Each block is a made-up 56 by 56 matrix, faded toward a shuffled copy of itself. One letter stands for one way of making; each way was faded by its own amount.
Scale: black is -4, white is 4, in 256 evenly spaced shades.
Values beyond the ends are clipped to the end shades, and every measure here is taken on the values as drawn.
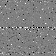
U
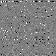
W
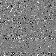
U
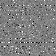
U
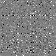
U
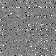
U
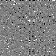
W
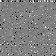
W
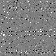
W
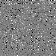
U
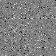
U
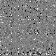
U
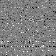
W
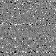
W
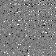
W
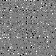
W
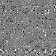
U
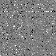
U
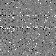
W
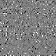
W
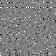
W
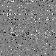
U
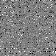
U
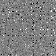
U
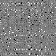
W
